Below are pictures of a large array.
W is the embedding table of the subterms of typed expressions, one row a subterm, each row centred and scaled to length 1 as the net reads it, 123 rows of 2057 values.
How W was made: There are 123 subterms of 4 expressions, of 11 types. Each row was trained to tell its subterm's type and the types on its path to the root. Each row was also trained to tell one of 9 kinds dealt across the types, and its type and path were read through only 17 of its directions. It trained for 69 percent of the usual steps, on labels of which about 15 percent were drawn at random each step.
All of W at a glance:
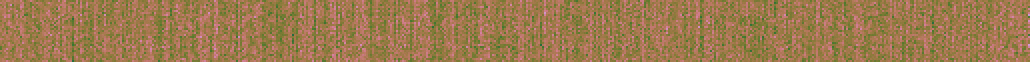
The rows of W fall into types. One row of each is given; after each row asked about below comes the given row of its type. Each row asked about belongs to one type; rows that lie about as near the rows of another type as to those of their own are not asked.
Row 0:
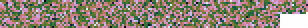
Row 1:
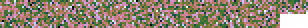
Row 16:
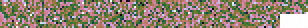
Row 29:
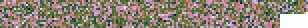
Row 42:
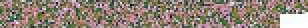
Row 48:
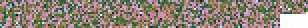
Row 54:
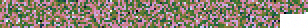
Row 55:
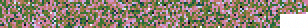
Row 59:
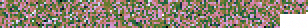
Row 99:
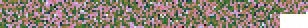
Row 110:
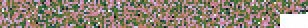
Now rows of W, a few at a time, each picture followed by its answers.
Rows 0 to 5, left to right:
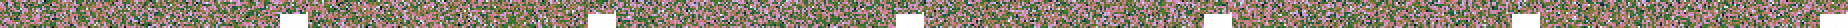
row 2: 99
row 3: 55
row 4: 29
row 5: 1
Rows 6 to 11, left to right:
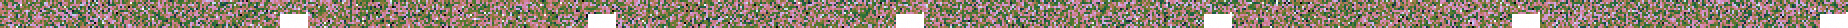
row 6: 0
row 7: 16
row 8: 16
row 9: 1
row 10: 1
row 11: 55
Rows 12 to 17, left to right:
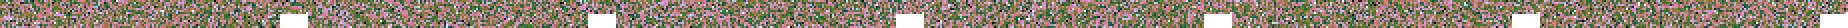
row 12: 55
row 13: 54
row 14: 110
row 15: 16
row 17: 1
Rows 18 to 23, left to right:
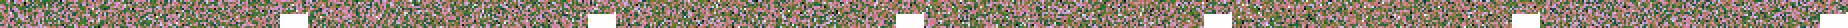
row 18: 0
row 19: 48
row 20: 59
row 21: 110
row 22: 1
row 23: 54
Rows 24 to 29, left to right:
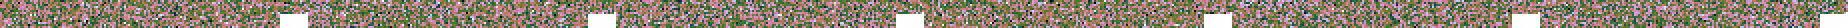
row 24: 16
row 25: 29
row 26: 48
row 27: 0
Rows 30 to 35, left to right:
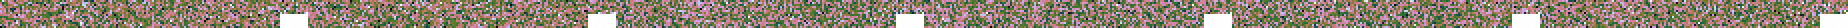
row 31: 29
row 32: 59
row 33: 0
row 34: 59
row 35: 59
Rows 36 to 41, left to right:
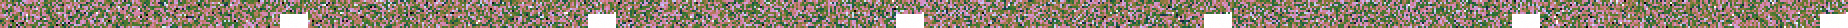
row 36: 48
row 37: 55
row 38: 55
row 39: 99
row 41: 42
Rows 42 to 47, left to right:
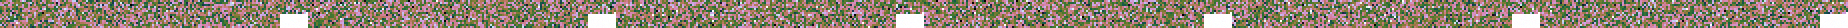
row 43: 54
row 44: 29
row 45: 16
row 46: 55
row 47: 42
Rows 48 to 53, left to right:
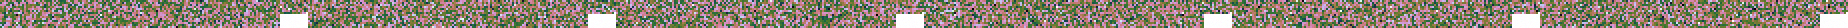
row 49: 1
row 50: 59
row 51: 42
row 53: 59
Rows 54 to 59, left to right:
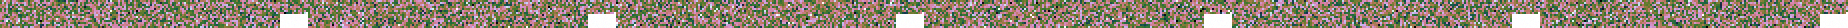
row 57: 54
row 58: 59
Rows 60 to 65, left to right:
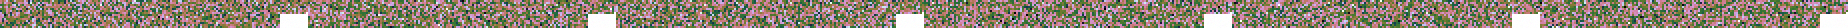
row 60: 54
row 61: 29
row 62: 1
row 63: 55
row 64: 59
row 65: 16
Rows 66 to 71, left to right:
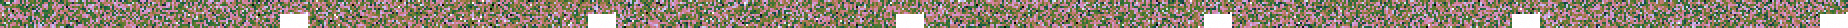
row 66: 1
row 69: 110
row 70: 42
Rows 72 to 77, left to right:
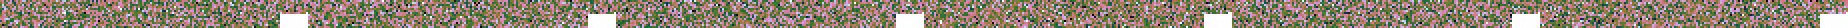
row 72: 55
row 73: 110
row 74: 1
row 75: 42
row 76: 29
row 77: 55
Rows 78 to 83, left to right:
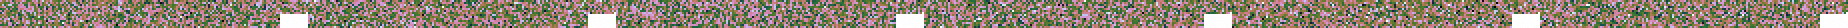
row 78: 16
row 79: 59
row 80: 48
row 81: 48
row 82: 110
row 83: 59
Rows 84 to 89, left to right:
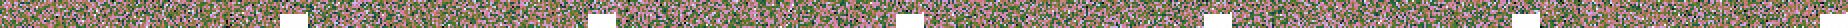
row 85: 55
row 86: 48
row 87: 110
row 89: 42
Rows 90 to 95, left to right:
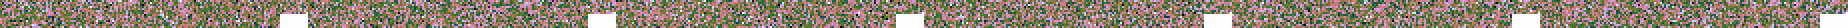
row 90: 55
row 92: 48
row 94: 16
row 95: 48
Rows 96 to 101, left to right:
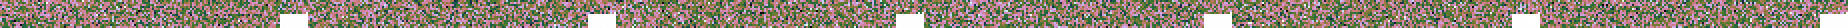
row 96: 99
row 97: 99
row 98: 0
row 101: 99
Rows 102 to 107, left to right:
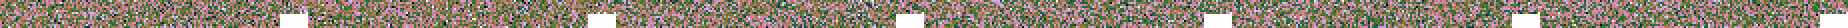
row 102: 99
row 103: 16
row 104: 54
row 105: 99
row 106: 0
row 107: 99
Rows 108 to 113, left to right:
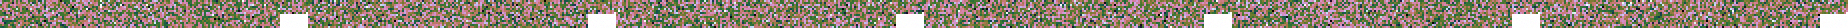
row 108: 99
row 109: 1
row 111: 48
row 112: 59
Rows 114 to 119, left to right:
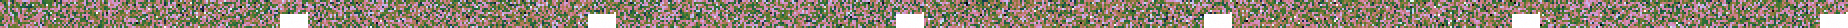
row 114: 0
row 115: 1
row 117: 54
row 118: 1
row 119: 99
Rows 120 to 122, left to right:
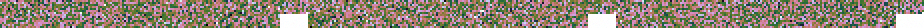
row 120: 55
